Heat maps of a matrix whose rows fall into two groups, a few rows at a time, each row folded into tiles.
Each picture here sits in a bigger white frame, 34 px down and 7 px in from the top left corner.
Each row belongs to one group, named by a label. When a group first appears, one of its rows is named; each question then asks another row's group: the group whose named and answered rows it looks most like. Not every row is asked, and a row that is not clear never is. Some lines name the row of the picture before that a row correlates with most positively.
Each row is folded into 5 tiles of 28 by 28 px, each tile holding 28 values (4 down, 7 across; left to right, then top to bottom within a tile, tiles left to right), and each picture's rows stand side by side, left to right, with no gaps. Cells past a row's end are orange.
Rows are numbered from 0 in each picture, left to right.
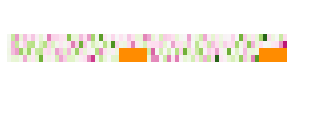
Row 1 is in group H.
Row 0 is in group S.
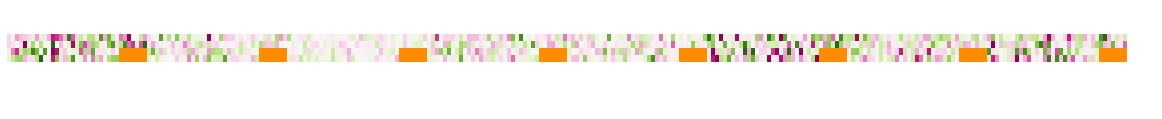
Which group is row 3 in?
S
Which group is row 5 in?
H
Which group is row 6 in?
S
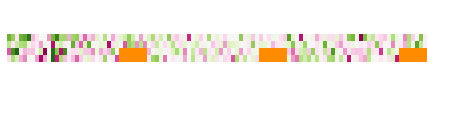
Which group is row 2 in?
H
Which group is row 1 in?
S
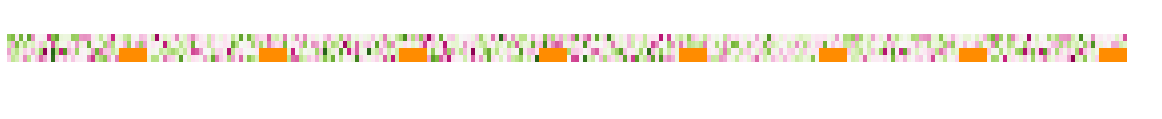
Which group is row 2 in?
H
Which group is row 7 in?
S
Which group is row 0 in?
S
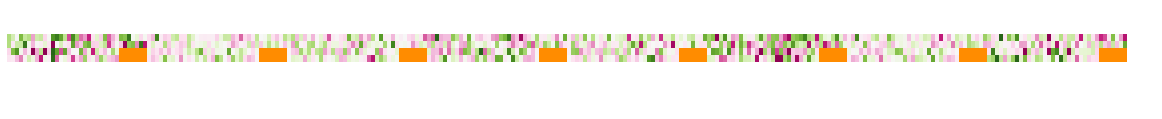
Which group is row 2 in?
S
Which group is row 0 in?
S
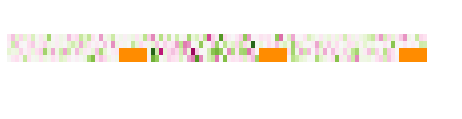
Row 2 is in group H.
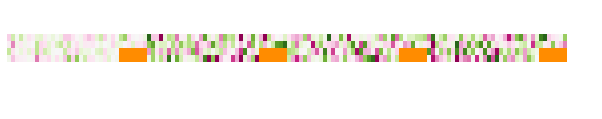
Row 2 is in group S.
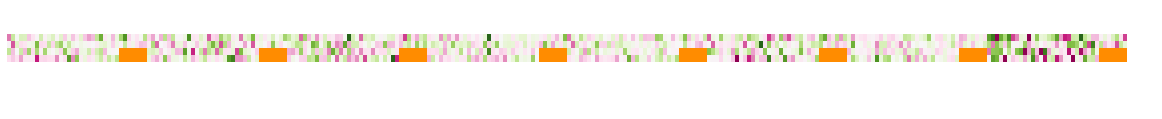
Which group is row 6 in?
H
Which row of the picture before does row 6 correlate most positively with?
1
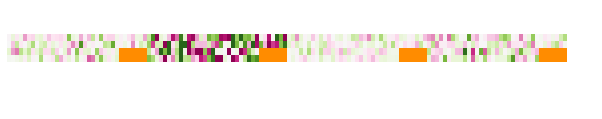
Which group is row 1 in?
S
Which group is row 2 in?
S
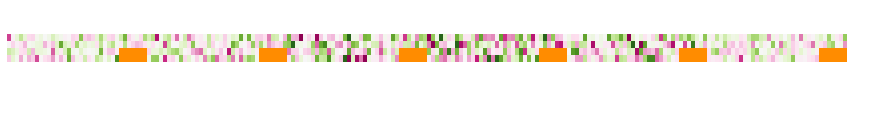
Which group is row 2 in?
H
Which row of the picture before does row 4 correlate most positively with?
3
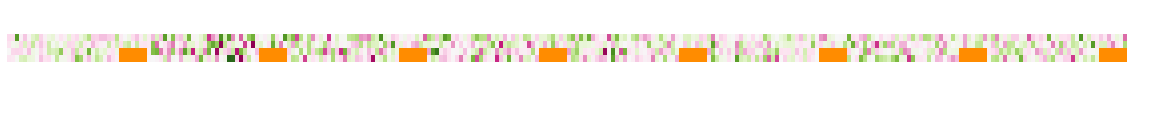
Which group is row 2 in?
S
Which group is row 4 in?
S
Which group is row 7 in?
S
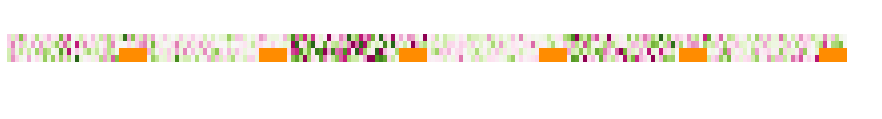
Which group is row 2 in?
S
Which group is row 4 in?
S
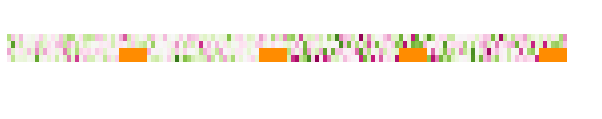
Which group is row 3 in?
H
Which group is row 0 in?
H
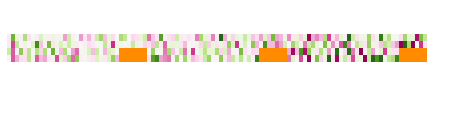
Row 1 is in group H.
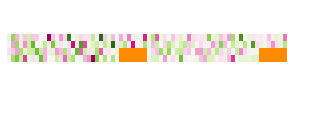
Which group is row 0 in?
S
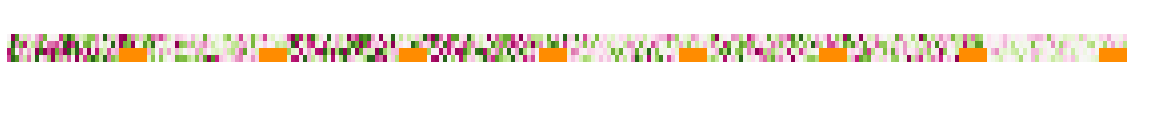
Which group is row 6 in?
H
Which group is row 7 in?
S
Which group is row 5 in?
S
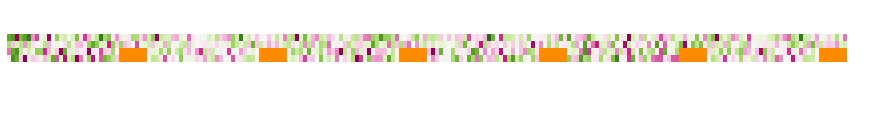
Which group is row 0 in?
S
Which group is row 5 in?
S
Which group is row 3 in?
H
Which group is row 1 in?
S
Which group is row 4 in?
H
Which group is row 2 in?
S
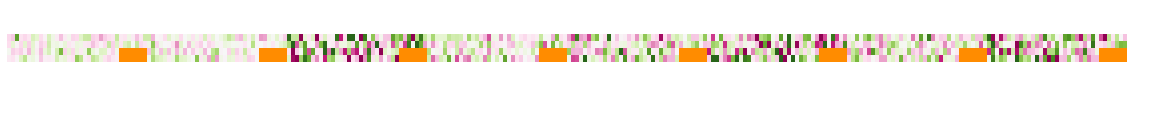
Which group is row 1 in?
H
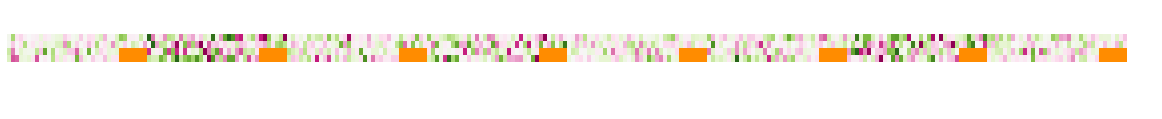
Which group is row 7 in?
S
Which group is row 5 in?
H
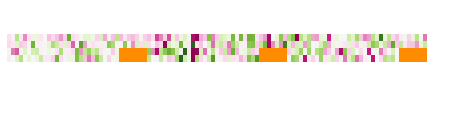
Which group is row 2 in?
S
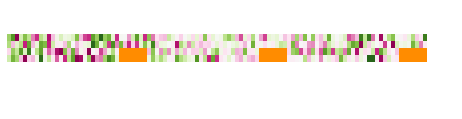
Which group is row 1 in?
H
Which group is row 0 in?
S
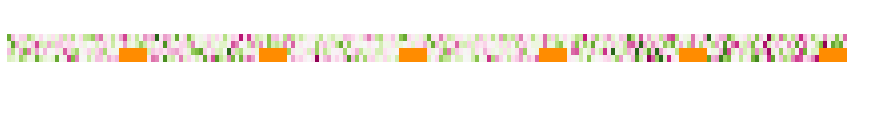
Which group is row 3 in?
H
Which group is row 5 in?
H
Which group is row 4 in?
S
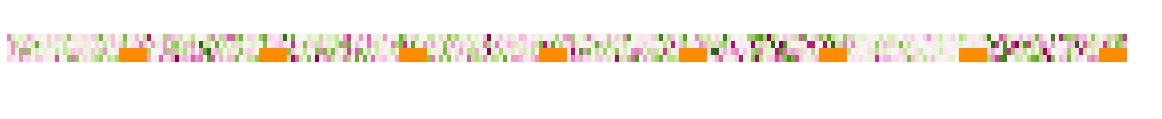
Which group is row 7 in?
H
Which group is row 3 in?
H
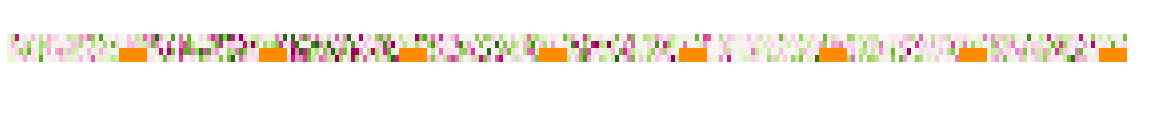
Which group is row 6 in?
H
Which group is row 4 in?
H
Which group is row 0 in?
S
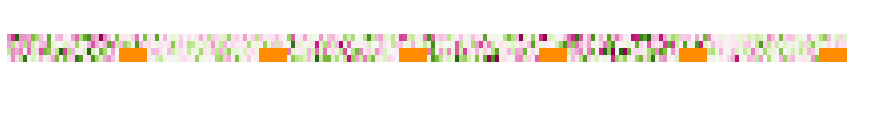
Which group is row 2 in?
H
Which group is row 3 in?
H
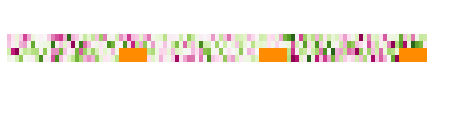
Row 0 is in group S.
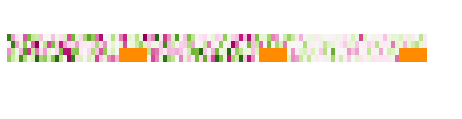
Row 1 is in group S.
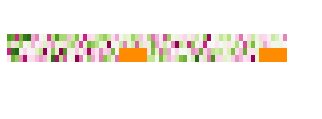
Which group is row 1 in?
H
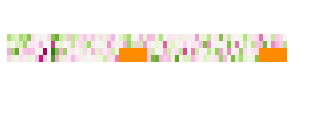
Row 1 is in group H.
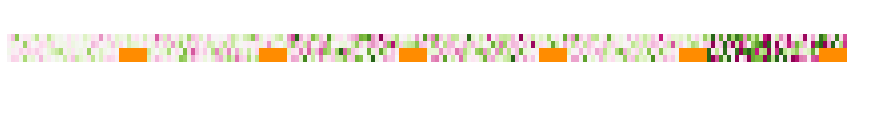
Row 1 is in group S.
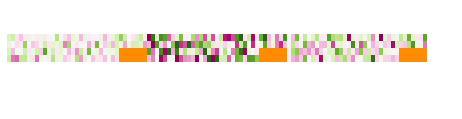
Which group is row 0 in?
H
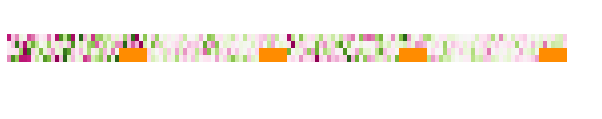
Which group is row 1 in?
H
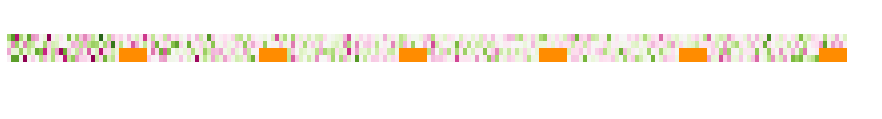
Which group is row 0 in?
S
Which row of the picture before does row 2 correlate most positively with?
3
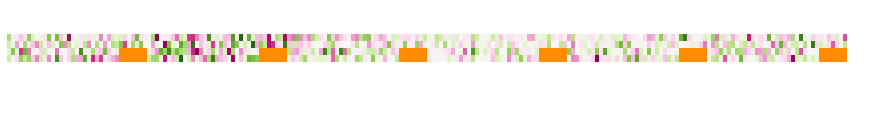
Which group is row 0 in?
H
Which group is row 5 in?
S
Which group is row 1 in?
S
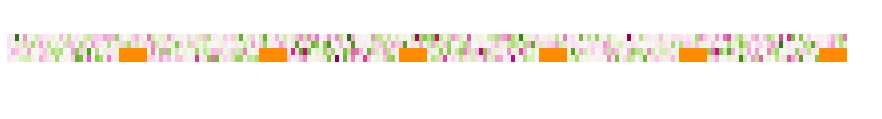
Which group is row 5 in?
S
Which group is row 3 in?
S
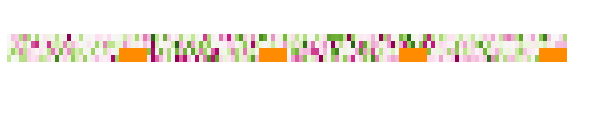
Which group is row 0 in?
H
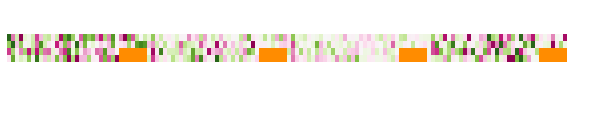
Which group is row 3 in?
S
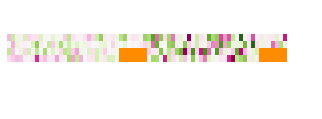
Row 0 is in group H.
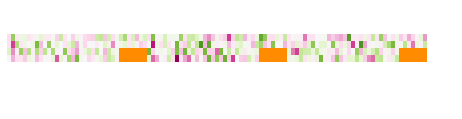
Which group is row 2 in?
S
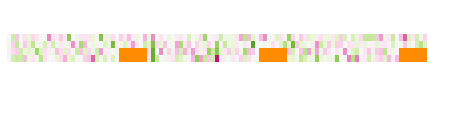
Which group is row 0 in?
S
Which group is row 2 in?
H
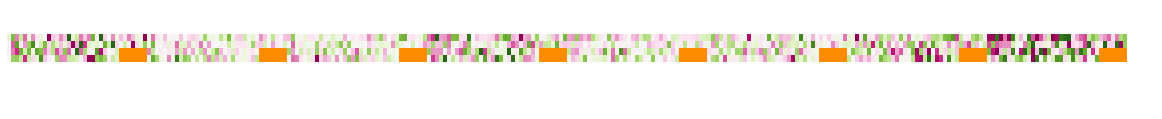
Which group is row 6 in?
S
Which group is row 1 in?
H
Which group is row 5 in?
S
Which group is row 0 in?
S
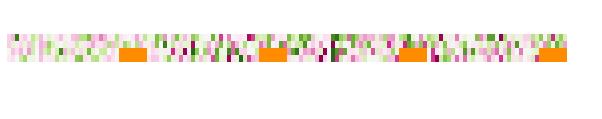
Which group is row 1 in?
S
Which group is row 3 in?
H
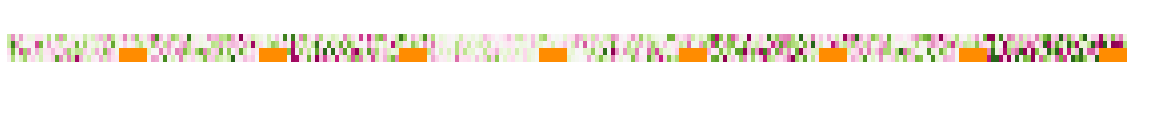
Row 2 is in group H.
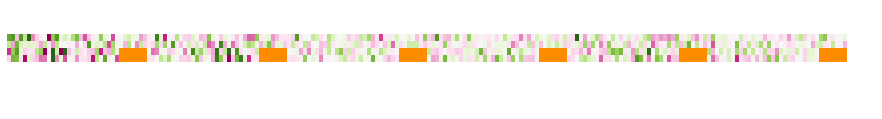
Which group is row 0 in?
S
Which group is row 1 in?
S
